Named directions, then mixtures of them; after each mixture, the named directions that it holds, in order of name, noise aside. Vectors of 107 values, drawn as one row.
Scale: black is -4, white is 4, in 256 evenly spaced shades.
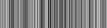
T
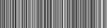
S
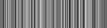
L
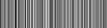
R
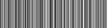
L, R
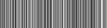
S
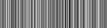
L, T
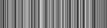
L, T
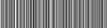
R, S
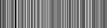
L, R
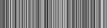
S, T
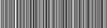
R, S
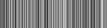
S, T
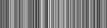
T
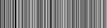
R, S
